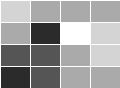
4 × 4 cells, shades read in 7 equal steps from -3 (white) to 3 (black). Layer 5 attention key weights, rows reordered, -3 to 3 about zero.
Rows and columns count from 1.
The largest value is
2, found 2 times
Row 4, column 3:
-1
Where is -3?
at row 2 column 3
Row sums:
-5 -4 -1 1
